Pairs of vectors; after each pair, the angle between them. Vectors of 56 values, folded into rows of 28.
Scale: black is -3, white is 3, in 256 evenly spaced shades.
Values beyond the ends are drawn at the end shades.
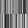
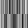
orthogonal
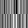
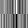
nearly opposite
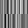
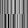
nearly parallel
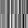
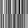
orthogonal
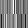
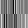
nearly opposite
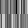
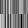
partly aligned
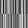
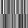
nearly opposite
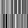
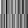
partly aligned
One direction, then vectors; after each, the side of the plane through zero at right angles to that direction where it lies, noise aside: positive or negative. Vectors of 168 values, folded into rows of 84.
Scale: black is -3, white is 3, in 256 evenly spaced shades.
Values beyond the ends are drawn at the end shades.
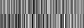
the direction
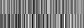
positive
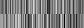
negative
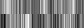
positive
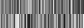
negative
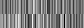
negative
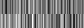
negative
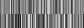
positive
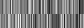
negative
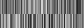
negative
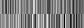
negative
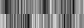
negative
